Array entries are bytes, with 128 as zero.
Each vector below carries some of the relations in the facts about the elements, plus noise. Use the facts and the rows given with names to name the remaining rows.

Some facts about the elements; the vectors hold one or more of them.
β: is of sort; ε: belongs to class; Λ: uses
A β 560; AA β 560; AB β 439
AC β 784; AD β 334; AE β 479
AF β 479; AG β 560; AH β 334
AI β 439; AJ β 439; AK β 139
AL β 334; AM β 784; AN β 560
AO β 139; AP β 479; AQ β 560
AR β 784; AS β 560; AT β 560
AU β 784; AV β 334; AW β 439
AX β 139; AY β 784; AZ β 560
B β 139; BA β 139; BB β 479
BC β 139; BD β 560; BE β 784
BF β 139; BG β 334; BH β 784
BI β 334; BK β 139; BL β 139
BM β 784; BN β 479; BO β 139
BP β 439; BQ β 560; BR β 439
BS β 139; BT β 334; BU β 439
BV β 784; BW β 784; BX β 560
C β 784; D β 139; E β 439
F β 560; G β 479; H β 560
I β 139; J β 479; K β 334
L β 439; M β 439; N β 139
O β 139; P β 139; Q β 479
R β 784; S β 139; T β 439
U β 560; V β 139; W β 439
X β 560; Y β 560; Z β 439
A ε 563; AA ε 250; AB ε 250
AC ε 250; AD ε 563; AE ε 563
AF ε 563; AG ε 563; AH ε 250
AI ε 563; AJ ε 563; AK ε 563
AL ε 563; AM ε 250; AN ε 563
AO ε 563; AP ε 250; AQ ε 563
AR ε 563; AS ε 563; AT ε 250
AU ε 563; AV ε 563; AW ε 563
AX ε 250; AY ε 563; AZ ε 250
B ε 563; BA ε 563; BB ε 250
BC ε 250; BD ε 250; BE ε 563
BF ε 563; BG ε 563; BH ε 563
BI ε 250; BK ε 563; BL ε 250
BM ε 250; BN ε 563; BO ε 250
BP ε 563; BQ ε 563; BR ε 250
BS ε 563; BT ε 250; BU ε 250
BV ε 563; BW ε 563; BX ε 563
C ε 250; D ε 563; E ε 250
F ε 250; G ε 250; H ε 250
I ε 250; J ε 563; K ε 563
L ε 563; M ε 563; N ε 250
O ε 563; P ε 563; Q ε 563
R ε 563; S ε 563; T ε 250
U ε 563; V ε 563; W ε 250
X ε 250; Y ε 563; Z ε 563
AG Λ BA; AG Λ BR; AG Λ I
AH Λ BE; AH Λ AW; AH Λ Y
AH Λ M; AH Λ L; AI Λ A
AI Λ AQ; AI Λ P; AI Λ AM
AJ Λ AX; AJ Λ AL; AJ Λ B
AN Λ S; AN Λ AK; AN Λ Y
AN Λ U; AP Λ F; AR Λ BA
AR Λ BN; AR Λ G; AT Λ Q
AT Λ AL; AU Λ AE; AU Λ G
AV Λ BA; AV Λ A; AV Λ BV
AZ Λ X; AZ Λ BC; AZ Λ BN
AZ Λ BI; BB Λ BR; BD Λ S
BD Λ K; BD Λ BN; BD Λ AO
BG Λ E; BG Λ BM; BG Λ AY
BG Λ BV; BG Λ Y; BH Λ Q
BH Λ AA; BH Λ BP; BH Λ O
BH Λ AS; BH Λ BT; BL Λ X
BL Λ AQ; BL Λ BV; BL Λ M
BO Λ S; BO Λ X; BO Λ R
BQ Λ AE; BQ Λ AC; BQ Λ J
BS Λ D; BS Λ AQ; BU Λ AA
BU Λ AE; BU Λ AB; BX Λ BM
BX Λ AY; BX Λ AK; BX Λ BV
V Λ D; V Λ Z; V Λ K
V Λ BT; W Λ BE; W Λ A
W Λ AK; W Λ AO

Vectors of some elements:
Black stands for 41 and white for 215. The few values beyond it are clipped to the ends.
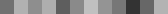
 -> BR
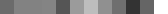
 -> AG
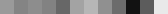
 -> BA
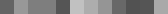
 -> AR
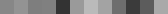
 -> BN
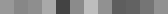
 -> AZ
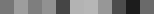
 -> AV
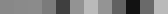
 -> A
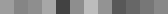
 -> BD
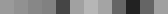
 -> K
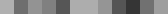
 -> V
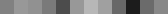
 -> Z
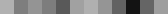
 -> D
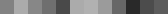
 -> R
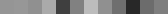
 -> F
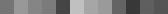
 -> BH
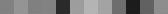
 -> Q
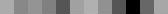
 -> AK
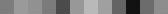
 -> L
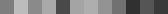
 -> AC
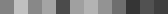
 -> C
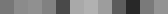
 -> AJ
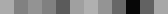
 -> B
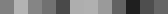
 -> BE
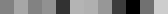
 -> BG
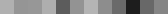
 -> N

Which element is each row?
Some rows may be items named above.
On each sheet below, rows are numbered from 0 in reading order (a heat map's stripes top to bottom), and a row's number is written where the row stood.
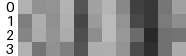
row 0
BL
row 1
W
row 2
T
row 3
BS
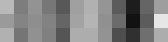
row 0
S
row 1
BA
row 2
BS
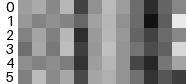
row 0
BI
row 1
BA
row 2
AP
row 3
BB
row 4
AN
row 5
AC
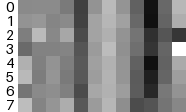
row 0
A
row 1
AD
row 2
AC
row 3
AG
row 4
AO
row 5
S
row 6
AJ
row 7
BO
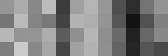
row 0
AH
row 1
BV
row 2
BC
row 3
BM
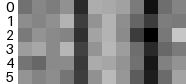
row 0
AE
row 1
AT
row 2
BX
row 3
BT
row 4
BQ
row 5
AQ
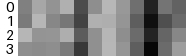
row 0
AB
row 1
AY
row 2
BC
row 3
Y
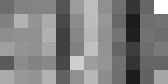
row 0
AG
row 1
E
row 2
AA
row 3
X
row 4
AU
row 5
I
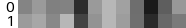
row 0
AF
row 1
BT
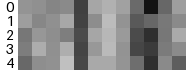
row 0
AL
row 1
BD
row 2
AI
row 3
W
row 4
BU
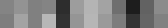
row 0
Q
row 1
G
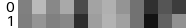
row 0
AC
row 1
J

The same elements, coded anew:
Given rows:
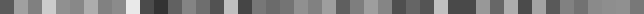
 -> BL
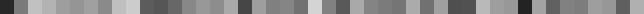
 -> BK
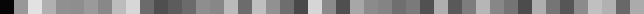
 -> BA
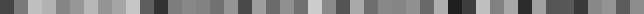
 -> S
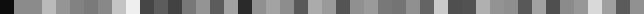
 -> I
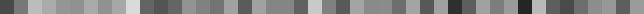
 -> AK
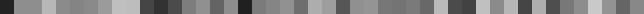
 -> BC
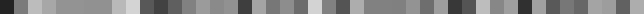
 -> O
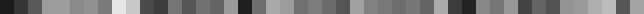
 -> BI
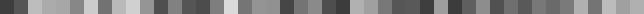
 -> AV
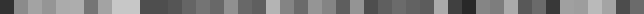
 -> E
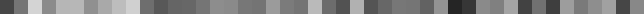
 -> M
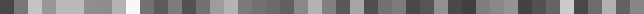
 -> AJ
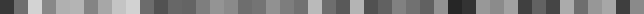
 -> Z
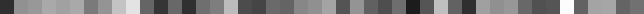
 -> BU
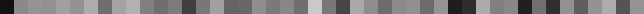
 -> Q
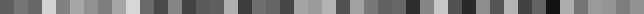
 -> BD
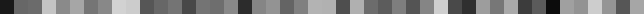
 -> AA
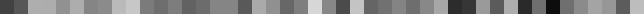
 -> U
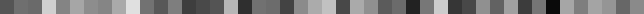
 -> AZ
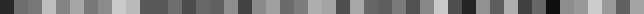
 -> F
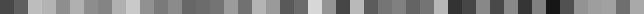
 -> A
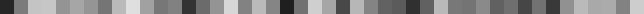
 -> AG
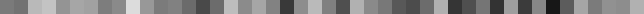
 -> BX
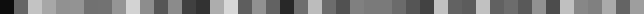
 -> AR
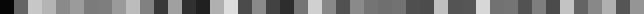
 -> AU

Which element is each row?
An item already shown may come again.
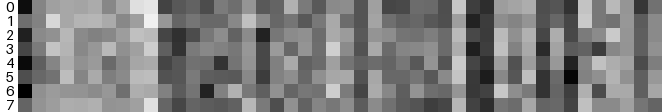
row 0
AB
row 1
AI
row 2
BC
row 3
S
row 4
BM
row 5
X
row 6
AE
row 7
W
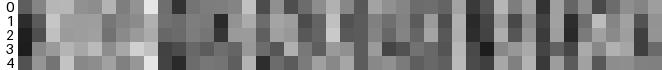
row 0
BS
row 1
BV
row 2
AY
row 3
T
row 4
BO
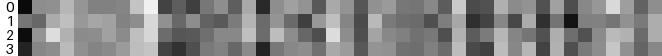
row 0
I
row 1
AN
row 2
BA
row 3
BC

